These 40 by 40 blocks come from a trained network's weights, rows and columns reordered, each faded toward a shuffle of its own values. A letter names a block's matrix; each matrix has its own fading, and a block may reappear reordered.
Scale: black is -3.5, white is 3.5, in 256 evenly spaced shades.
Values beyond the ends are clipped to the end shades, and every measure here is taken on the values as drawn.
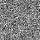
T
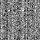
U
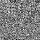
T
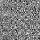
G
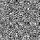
G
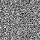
T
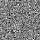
T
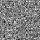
G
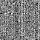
U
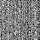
U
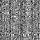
U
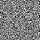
G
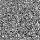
T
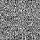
G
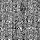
U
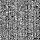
U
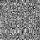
G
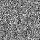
T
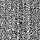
U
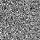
T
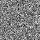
T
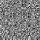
G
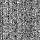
U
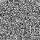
T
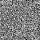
T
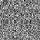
G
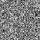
G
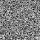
T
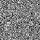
T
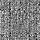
U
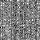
U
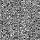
T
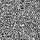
T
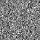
T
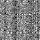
U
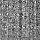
U
